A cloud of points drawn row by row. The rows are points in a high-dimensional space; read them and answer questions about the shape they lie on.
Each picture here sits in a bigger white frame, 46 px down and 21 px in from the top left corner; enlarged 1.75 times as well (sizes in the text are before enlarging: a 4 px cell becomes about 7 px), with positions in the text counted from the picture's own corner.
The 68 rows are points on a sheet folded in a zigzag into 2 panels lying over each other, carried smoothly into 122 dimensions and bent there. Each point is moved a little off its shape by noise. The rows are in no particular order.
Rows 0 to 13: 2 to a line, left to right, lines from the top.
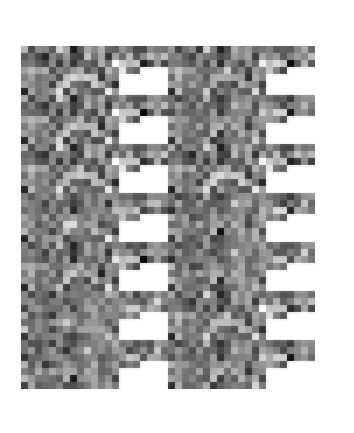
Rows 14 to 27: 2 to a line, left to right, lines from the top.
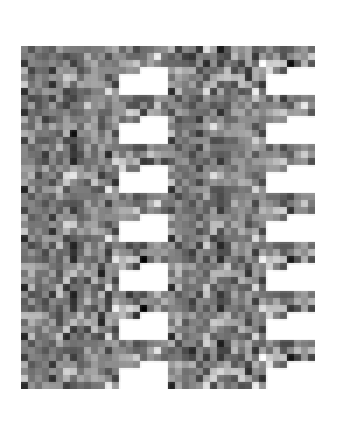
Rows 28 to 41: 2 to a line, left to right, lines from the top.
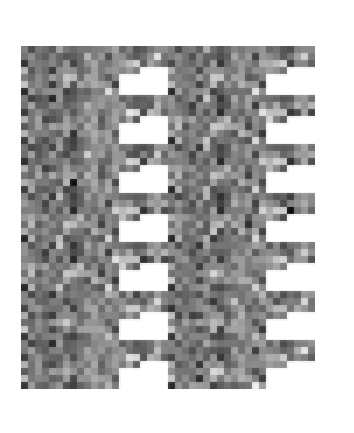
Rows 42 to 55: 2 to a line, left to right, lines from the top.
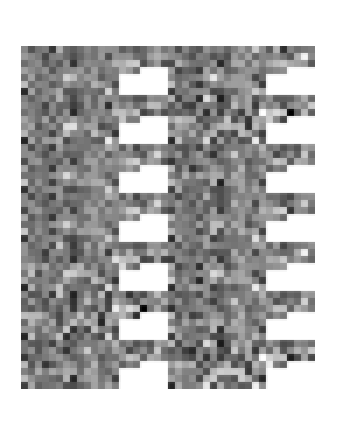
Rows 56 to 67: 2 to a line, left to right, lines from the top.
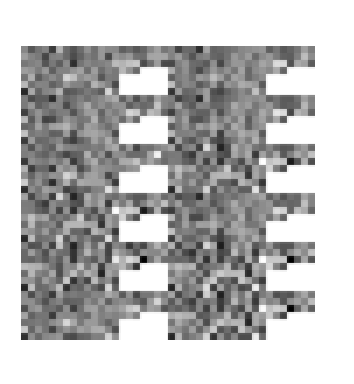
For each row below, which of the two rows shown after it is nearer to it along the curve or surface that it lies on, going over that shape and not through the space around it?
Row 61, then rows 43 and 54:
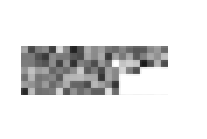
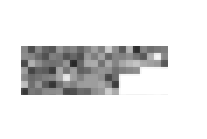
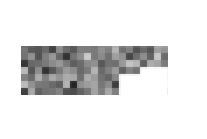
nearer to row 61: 43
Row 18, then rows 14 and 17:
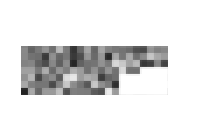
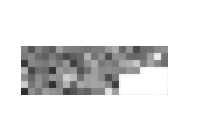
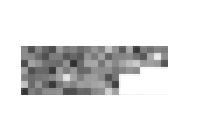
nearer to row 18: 14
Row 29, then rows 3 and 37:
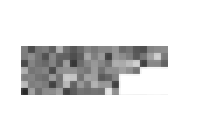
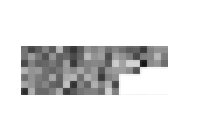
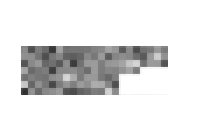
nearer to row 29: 3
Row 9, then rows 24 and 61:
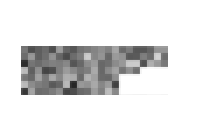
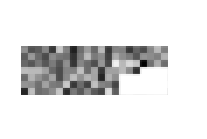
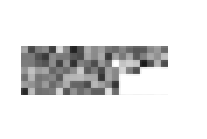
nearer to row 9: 24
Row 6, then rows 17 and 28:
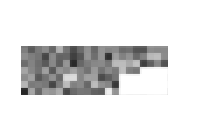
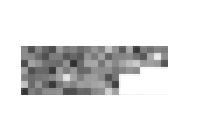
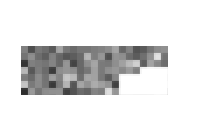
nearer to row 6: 28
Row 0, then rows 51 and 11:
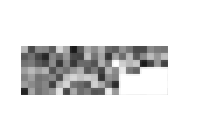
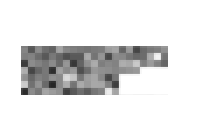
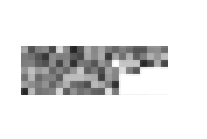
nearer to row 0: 11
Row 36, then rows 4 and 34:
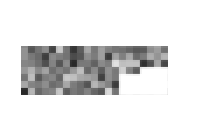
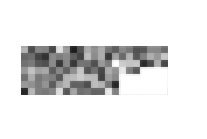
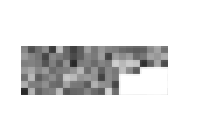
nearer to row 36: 34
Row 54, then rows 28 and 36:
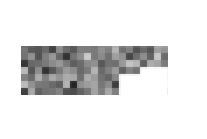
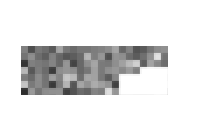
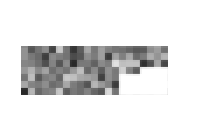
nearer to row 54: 28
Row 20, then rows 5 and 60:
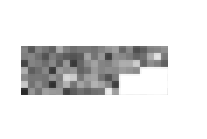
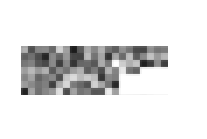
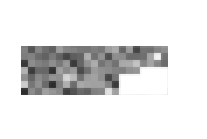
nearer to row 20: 60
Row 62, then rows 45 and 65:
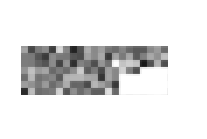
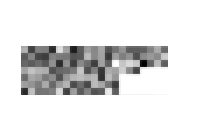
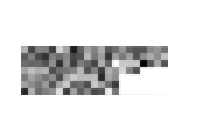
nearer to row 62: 45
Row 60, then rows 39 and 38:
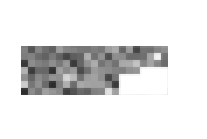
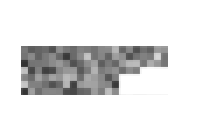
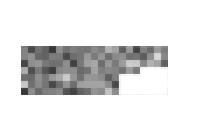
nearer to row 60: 39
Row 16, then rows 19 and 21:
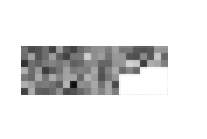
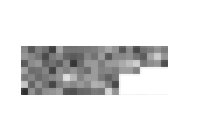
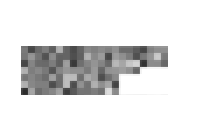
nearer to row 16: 21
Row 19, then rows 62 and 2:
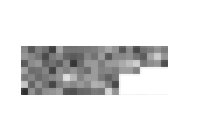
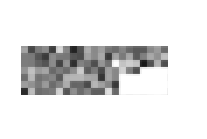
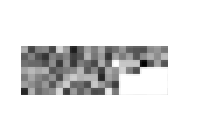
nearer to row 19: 62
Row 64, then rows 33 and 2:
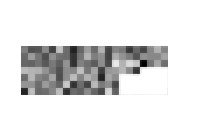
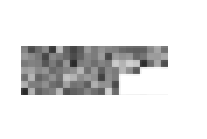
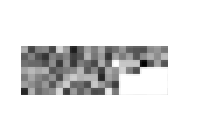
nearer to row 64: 2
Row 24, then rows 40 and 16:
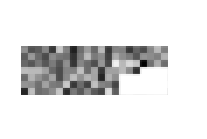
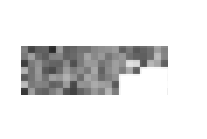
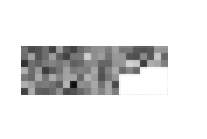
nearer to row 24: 16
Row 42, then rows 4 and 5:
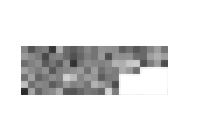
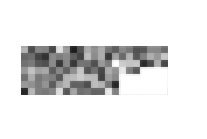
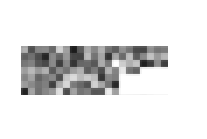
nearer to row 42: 4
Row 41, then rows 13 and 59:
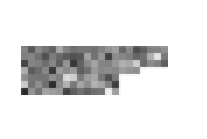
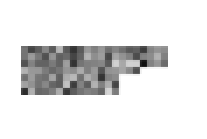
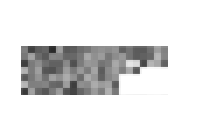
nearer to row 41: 13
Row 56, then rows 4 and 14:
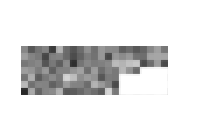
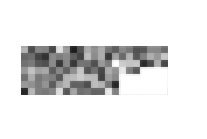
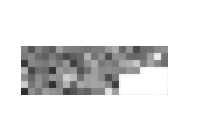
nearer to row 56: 4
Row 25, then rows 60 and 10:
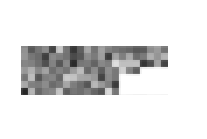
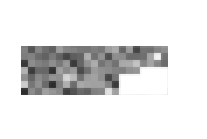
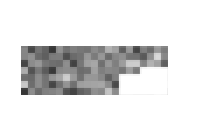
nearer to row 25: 10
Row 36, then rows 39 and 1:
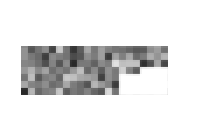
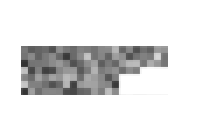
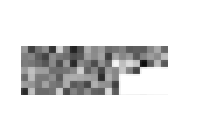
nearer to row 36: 1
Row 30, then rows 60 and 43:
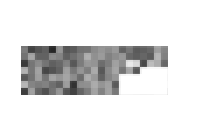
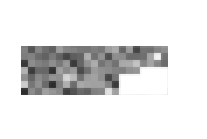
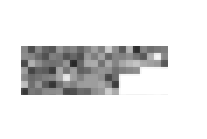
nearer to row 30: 43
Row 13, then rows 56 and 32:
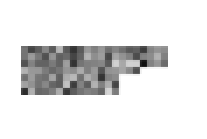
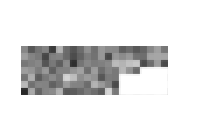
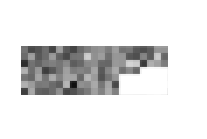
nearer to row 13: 32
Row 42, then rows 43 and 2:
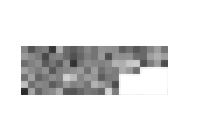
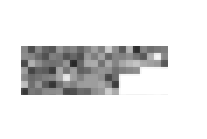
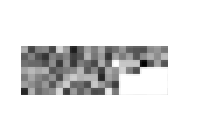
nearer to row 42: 43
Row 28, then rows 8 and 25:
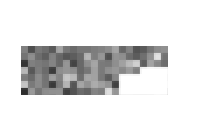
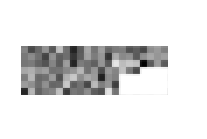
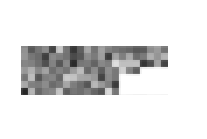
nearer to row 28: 8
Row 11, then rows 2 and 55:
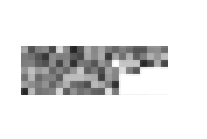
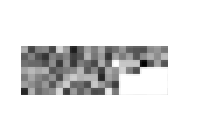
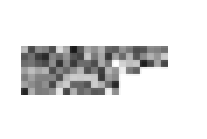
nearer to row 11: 55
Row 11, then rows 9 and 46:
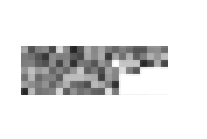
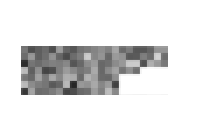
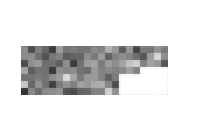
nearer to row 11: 46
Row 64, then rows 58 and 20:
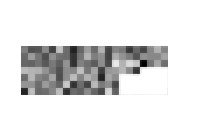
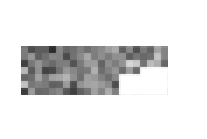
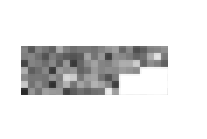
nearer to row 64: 20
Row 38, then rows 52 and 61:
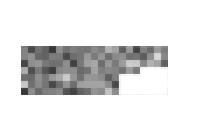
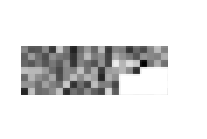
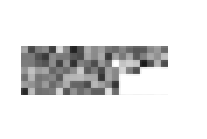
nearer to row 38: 61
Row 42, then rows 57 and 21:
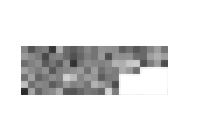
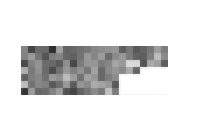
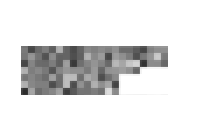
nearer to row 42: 57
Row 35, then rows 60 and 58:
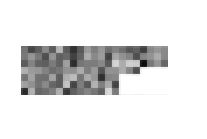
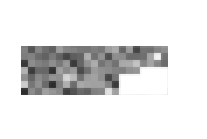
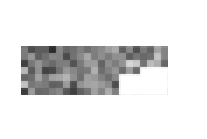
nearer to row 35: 60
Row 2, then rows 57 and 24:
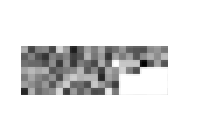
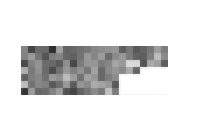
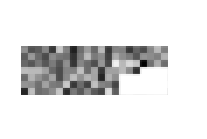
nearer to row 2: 24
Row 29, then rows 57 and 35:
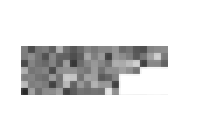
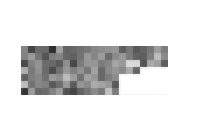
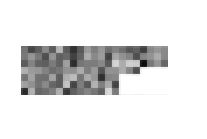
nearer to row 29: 35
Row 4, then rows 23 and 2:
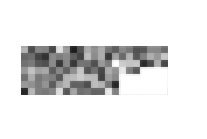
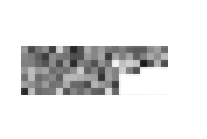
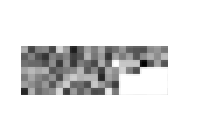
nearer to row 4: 23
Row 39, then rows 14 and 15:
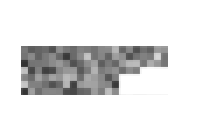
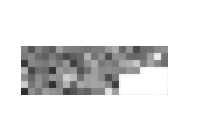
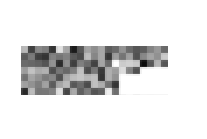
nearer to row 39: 14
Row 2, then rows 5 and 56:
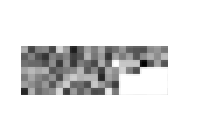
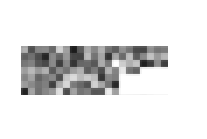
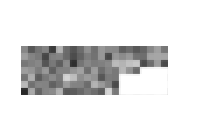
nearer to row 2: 5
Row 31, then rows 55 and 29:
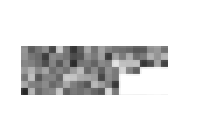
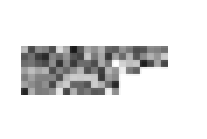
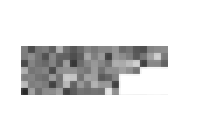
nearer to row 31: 55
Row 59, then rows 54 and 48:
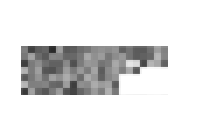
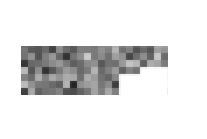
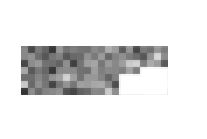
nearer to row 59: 48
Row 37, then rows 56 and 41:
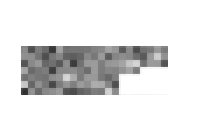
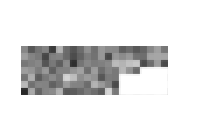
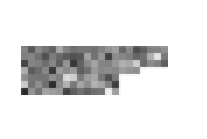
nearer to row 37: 56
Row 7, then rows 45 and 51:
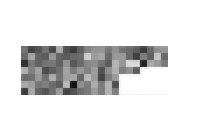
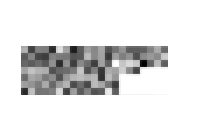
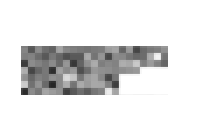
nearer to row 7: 51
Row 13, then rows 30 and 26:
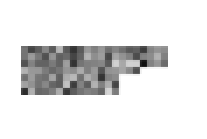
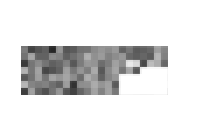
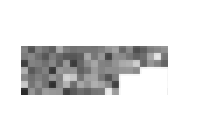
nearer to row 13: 26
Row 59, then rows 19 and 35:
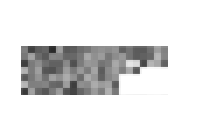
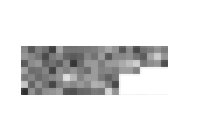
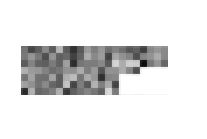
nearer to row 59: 19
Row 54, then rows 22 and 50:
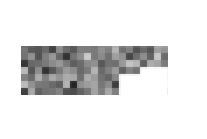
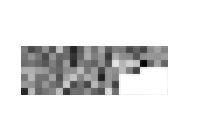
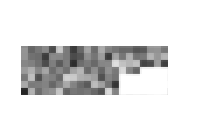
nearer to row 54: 22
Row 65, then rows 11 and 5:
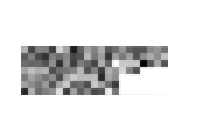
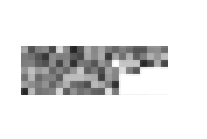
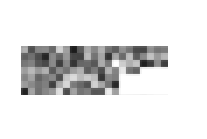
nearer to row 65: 5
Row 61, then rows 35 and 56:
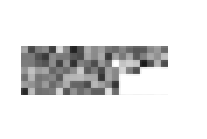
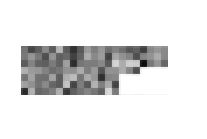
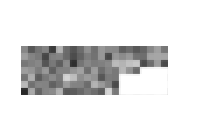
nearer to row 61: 56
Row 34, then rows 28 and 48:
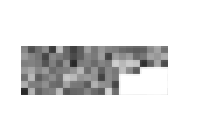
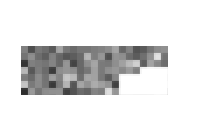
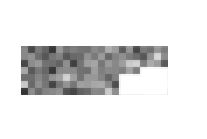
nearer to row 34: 48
